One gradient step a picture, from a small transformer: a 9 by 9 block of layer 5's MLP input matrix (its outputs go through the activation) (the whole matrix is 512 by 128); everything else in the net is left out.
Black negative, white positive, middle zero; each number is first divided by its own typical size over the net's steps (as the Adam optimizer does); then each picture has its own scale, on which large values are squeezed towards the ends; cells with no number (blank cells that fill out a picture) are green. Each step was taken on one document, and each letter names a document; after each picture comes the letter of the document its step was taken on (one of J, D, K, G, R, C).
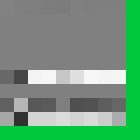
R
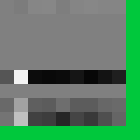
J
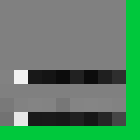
J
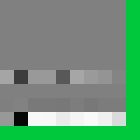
J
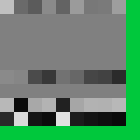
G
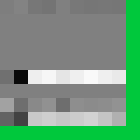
R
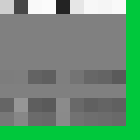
G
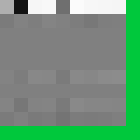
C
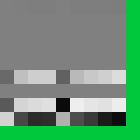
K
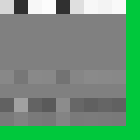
G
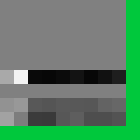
J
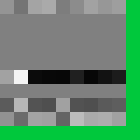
J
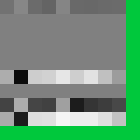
R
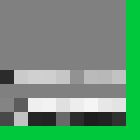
R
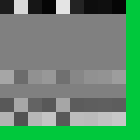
G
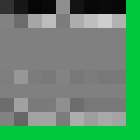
C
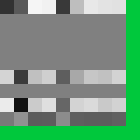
G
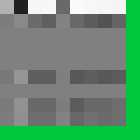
C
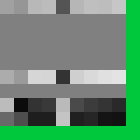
K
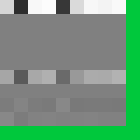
G
